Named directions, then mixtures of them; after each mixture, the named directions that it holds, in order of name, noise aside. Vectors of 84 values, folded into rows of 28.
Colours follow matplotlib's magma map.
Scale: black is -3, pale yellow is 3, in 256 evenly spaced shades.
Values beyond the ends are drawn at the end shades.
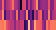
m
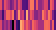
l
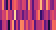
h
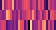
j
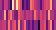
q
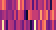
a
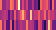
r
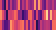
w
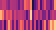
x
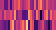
h, m, w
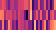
a, x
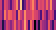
a, m, q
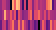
h, q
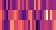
w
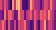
a, l, q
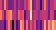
l, x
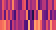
m, w
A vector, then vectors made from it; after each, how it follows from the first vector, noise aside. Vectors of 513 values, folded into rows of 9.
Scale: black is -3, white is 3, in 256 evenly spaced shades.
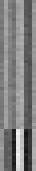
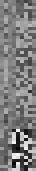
sign-scrambled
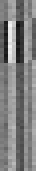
wrapped around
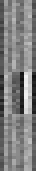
wrapped around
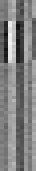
wrapped around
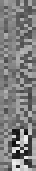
sign-scrambled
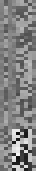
sign-scrambled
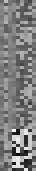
sign-scrambled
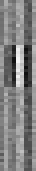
wrapped around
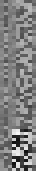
sign-scrambled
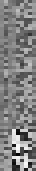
sign-scrambled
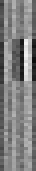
wrapped around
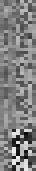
sign-scrambled
